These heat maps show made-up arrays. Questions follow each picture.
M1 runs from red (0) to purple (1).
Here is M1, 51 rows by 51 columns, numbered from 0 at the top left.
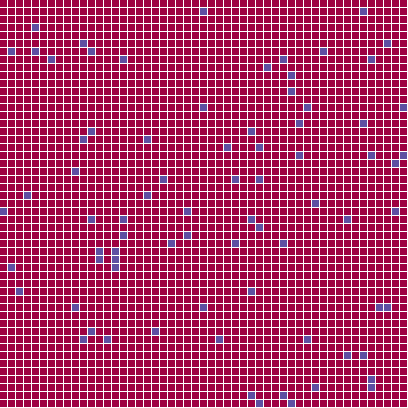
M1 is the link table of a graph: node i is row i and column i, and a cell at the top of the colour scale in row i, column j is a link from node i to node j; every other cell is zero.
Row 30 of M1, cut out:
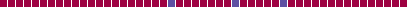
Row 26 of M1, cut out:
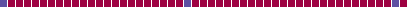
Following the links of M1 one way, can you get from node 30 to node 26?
no
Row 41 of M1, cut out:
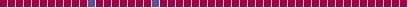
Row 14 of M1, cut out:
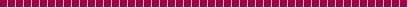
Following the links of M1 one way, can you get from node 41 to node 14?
yes
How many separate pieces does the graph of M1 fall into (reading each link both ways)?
2
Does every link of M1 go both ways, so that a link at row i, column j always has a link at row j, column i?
no
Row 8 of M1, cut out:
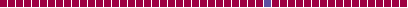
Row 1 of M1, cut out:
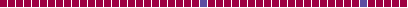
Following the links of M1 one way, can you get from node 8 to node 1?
yes
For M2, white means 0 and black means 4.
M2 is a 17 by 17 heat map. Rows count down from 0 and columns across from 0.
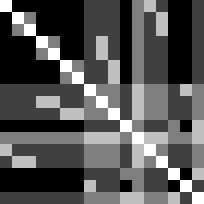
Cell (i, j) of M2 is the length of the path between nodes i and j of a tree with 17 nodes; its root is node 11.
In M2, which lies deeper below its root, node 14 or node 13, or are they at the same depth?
node 14
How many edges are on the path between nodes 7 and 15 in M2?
1
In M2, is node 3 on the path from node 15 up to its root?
no
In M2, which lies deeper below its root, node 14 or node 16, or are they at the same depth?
node 14
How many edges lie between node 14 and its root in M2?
2
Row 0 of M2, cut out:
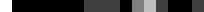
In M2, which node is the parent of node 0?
12
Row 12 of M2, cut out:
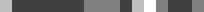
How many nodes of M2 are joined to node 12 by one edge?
2
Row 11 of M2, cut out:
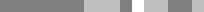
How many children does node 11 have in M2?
6
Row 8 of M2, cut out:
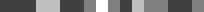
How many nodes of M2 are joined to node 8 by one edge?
3
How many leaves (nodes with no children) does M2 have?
10
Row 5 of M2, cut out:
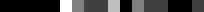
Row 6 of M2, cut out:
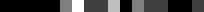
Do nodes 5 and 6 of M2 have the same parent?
yes
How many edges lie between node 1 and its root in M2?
2
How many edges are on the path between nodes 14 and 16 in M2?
1
